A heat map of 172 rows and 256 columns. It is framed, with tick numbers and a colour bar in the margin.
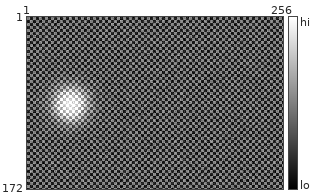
No overall slope runs across the table. A checkerboard runs through the table. The middle left is the ninth with the highest average. No row or column stands out. One bump rises in the middle left.
